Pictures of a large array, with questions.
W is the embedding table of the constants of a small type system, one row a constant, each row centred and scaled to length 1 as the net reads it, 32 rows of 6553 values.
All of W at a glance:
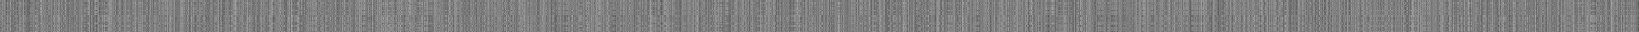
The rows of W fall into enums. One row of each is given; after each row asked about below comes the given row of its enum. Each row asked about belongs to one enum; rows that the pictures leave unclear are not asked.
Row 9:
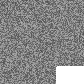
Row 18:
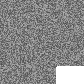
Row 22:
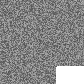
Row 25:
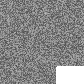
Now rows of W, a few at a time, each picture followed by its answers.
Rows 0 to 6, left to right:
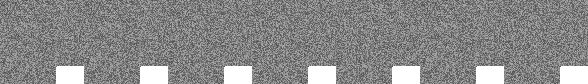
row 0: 9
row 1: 9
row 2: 22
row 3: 22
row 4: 18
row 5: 9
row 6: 22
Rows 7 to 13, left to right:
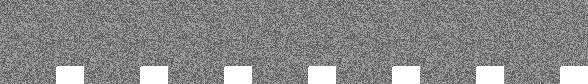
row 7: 9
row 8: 9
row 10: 25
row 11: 9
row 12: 9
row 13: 22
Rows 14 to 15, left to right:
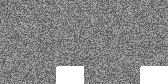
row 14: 9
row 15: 25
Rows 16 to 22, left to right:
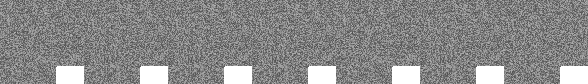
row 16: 25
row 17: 18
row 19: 18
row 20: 25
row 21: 18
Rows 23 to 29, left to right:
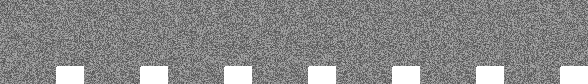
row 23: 9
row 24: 22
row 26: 25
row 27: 22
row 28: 22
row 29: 18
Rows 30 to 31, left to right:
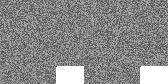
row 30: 22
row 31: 25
